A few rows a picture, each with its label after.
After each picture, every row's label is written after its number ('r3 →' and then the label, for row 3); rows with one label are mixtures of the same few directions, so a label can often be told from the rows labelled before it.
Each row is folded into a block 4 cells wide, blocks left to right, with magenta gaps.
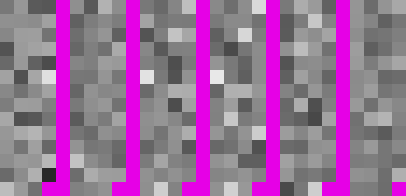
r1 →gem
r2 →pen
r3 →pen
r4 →pen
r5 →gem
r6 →gem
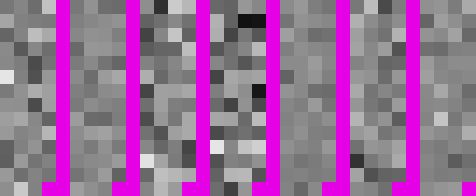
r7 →pen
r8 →gem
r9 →pen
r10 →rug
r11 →pen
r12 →pen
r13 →pen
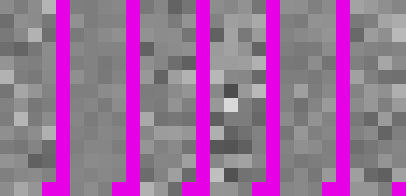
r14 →pen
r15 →pen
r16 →gem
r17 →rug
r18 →rug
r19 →rug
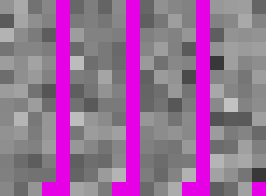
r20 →pen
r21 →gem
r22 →gem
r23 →gem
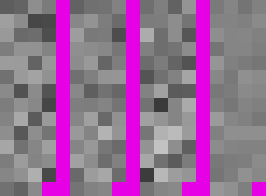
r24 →rug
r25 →rug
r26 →rug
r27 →gem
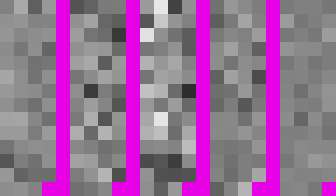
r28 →pen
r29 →rug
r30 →pen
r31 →gem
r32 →pen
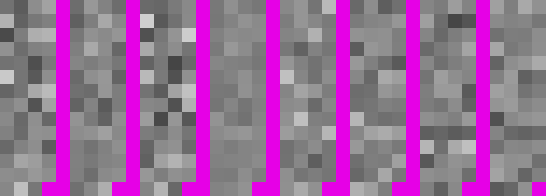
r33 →pen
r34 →gem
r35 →pen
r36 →gem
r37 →pen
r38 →gem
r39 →rug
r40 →gem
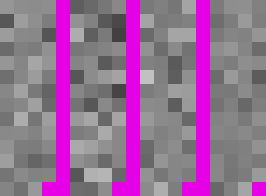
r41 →pen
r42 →rug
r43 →pen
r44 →gem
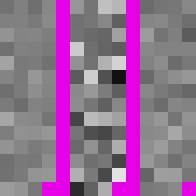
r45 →gem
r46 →gem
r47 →rug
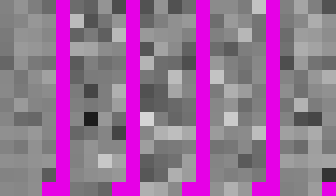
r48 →gem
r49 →pen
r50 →gem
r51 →pen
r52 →gem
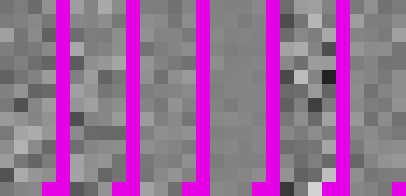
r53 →rug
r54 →gem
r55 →gem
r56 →gem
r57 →gem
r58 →pen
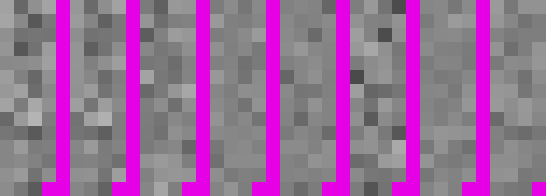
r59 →gem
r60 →gem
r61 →pen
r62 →pen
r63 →pen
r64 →pen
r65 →rug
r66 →gem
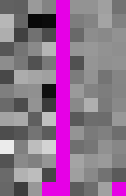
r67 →rug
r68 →gem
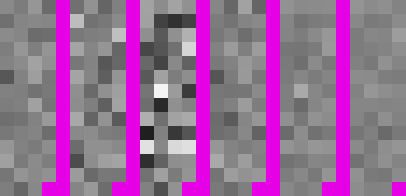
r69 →pen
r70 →pen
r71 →rug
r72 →pen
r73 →rug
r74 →rug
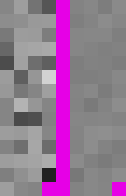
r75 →gem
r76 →rug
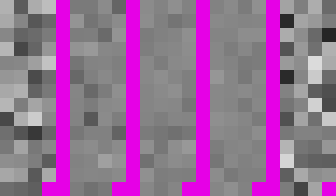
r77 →gem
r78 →pen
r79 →rug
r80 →pen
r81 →pen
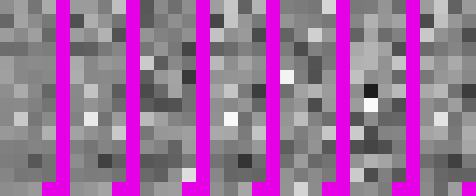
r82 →pen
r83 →pen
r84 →gem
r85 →pen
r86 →pen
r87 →rug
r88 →pen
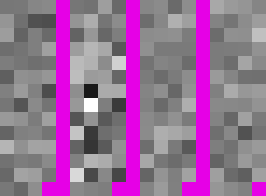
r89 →rug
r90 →rug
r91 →rug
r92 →rug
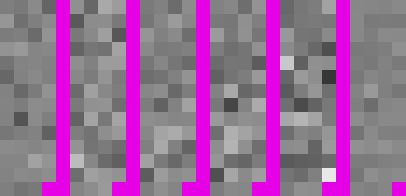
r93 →pen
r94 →pen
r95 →rug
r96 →rug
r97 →gem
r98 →rug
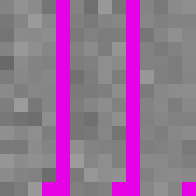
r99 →gem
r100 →pen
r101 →pen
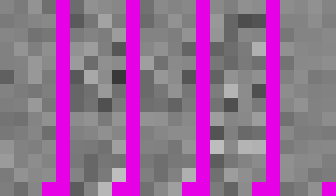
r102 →pen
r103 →gem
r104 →gem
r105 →rug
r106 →gem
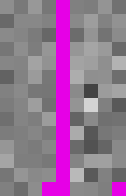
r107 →pen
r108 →rug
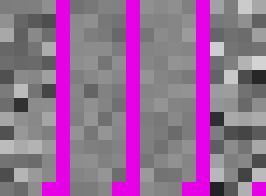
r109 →rug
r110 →rug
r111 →rug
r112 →gem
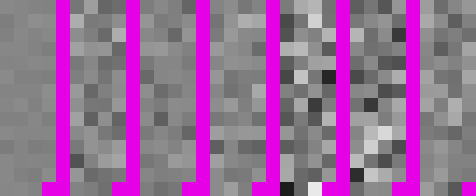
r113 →rug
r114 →pen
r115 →pen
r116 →rug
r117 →gem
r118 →rug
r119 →gem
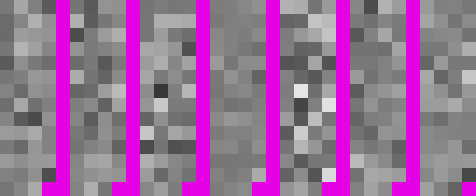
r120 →gem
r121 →pen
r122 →rug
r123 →gem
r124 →rug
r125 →pen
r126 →gem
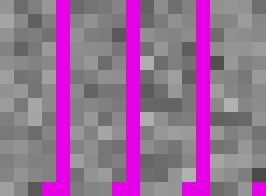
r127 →gem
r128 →rug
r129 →gem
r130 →gem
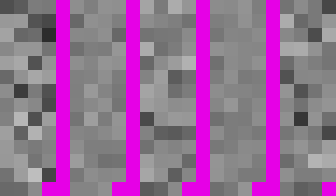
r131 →rug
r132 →pen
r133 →gem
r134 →gem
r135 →pen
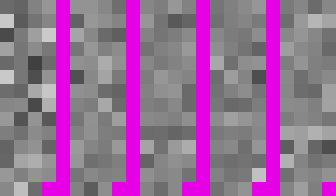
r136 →pen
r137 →pen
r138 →rug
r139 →gem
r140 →rug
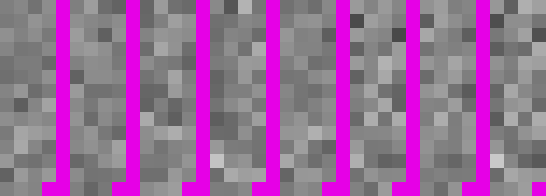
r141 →rug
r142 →pen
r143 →gem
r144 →pen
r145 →rug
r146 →pen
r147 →pen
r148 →pen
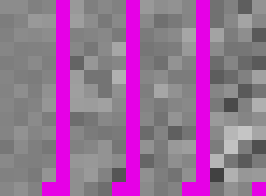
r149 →rug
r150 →gem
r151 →rug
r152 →rug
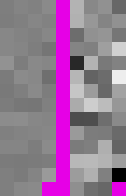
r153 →gem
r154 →gem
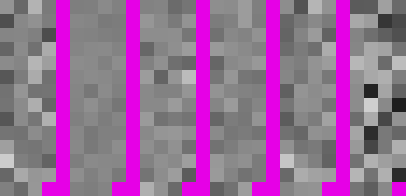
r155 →pen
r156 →rug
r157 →gem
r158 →gem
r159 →pen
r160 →rug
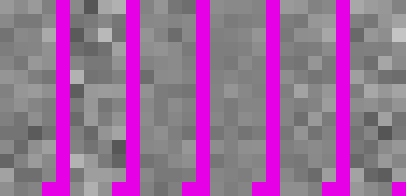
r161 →rug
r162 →pen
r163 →pen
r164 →rug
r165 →rug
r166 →rug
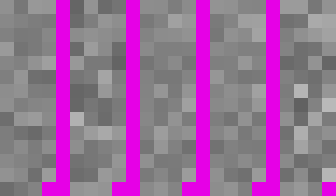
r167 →gem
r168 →gem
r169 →rug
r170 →rug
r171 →rug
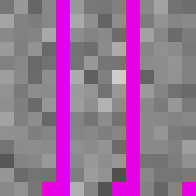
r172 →pen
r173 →gem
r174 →pen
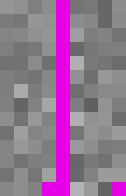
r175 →rug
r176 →gem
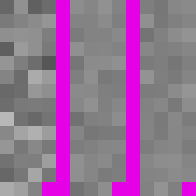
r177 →gem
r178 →gem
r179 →pen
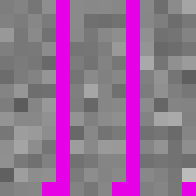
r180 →rug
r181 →rug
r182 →gem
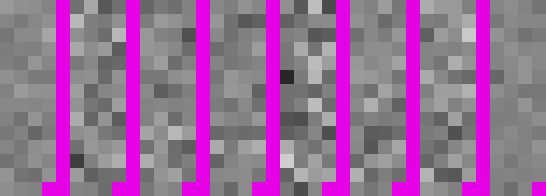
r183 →rug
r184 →pen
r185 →rug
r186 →rug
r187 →pen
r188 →rug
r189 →rug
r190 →pen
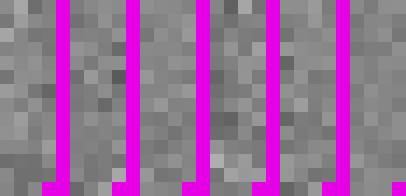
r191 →pen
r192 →gem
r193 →rug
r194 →pen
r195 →gem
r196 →pen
